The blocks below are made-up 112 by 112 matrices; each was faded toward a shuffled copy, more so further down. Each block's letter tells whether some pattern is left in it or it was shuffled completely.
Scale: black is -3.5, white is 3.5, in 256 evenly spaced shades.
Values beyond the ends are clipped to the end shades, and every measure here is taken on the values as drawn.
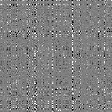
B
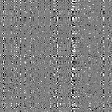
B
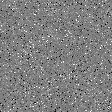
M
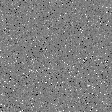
M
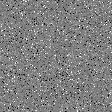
M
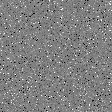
M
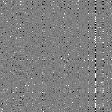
B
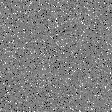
M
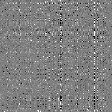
B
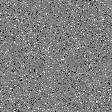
M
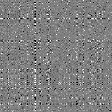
B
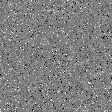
M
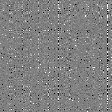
B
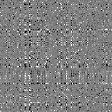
B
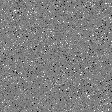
M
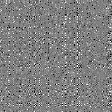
B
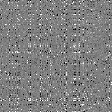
B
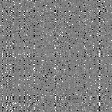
B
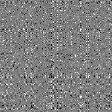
B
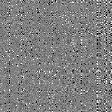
B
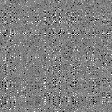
B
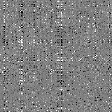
B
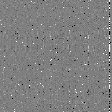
B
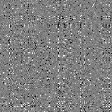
B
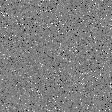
M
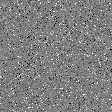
M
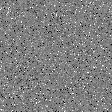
M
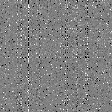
B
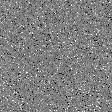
M
